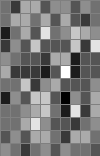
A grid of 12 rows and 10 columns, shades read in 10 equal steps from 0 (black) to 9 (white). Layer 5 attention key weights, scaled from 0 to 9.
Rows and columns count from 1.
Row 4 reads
2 5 3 7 3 3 3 7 2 8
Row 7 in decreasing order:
7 6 5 5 4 4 3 3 3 2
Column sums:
43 49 52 58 58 47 48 50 43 56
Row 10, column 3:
6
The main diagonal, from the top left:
4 6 6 7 2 3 3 5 2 5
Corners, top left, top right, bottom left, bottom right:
4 4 5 3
